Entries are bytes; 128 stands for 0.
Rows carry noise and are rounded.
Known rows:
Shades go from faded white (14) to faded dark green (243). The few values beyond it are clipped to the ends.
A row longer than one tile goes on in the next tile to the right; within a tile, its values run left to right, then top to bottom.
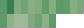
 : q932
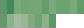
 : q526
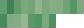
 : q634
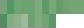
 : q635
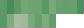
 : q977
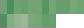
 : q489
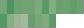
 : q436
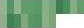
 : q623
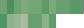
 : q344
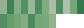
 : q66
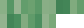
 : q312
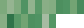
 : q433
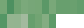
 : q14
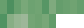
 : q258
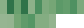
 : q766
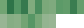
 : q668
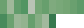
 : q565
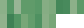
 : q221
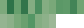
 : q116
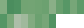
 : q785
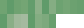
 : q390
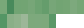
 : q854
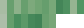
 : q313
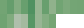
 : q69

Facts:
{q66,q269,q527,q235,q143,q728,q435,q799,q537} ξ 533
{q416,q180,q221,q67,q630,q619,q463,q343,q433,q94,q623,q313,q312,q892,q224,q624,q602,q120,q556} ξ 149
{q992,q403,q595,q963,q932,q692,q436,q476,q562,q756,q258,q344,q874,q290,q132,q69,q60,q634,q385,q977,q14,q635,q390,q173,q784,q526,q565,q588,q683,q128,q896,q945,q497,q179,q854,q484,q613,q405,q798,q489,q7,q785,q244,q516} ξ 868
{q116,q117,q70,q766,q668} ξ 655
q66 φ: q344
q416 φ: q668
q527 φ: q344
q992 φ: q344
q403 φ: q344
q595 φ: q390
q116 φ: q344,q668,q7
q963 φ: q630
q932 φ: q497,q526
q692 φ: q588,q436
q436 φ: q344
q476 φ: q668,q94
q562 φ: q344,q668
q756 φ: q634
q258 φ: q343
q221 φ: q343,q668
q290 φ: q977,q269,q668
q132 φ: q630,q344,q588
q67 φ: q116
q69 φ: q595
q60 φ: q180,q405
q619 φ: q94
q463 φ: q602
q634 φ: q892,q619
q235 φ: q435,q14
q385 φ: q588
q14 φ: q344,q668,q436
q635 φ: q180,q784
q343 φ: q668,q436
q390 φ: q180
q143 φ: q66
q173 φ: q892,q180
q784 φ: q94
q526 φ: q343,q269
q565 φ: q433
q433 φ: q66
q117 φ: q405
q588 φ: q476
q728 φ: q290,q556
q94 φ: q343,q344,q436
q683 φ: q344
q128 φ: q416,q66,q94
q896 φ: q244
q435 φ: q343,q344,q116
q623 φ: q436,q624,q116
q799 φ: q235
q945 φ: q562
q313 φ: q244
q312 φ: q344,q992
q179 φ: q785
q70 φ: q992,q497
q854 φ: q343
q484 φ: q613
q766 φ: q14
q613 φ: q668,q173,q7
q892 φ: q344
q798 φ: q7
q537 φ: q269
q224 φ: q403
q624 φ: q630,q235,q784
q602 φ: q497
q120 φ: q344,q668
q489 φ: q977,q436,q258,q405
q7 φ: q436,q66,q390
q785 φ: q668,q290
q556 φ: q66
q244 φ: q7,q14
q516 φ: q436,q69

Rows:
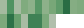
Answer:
q224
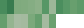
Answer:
q497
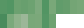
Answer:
q60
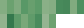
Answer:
q556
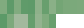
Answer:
q516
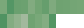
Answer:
q128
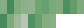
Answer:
q403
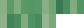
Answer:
q624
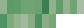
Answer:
q385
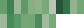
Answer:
q463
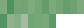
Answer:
q683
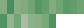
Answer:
q945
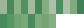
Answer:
q143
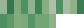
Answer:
q728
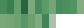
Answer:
q117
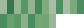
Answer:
q527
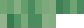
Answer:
q180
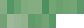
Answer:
q244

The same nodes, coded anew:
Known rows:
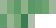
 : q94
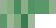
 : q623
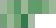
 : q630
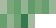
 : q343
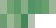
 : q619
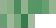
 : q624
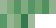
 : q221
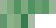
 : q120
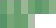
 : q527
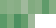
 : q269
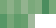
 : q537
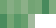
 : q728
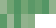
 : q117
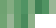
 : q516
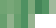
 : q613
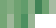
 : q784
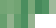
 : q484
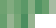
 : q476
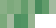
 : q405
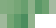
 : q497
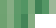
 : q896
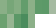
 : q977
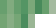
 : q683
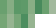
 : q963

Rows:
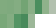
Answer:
q344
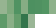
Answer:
q313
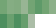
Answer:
q66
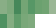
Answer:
q766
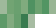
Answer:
q556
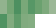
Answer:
q116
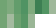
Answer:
q635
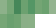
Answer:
q70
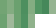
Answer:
q489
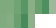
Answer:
q526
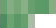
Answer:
q143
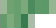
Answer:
q433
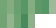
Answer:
q854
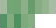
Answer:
q668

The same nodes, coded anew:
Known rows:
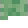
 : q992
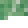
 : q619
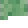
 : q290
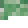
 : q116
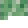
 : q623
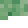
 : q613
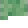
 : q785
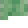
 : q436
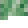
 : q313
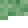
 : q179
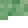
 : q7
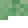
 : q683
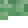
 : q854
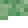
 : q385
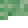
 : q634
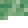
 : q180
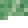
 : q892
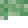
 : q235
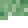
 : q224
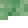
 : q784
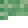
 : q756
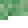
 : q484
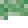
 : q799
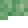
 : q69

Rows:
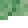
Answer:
q405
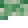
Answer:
q117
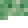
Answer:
q630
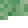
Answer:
q977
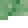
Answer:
q60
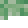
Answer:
q66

